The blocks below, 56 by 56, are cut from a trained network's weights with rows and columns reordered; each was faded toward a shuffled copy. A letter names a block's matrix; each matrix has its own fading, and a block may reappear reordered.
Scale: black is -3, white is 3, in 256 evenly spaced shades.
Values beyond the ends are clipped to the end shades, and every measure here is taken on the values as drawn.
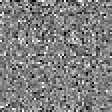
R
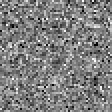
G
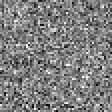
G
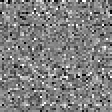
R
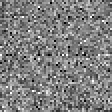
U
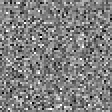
G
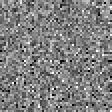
U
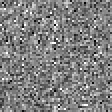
U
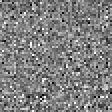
U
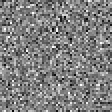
G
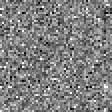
U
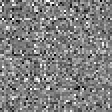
R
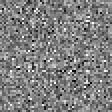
U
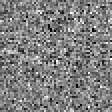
G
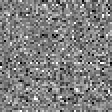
R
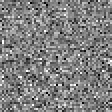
G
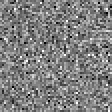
U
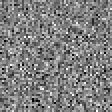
G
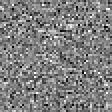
G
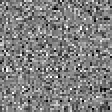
R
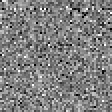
U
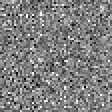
U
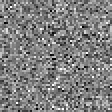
G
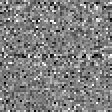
R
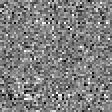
R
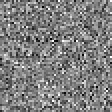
G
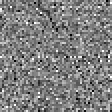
U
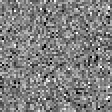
U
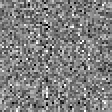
U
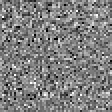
G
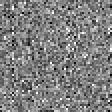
U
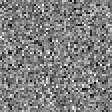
G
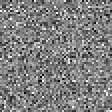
G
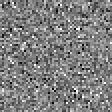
U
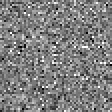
U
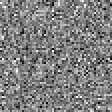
G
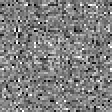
R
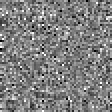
U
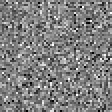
G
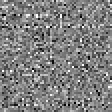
R
